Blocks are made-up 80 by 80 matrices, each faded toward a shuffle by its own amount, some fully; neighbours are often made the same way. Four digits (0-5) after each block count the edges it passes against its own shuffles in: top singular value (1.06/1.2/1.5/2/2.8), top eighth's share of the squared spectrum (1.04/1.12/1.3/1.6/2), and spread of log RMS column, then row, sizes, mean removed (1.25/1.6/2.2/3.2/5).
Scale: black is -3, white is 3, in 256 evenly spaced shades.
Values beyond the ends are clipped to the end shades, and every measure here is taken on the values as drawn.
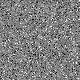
0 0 0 0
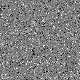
0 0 0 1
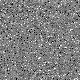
0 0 0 0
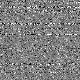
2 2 0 3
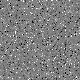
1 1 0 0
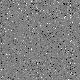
2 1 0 1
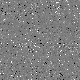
1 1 0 1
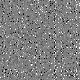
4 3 2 1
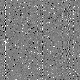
4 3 2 1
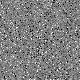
1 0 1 0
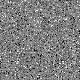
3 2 0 1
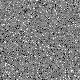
0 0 0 0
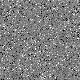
2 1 0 0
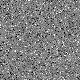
1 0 0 0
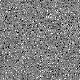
3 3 1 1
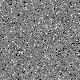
0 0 0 0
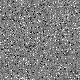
2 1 0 0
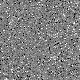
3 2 0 0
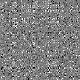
4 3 2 2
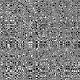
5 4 3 3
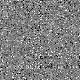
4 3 2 1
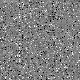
3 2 1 0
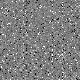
3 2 1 0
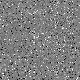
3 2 0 0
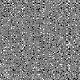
4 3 2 1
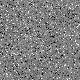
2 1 0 0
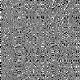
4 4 3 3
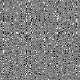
4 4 3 2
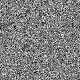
0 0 0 1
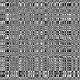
5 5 4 4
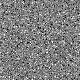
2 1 0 0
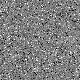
2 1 0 0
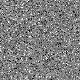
3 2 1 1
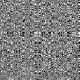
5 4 3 3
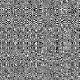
5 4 3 3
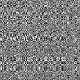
5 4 3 3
